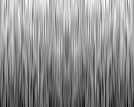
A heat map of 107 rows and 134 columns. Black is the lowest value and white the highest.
Mirror symmetry: left to right. Slope: up to the top. Grain: streaks running down.
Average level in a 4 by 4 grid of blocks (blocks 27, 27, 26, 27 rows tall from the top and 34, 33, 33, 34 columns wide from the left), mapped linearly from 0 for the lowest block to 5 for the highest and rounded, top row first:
5 5 5 5
4 3 3 4
2 2 2 2
0 0 0 0
